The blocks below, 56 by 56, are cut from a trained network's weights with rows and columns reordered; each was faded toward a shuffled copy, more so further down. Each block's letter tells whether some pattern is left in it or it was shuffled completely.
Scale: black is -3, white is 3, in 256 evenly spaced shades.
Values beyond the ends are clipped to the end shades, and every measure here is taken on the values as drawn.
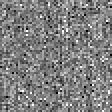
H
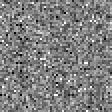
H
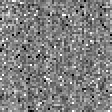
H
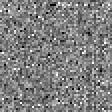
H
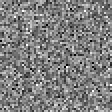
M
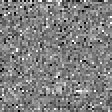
H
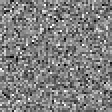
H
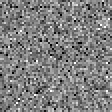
M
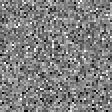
H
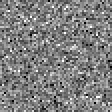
M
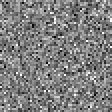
H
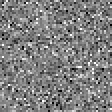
M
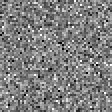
M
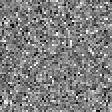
H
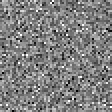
H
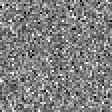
M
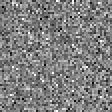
M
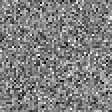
H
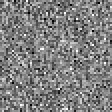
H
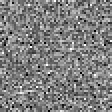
H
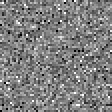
M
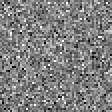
M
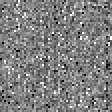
H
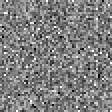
H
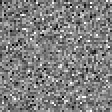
M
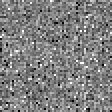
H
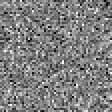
H
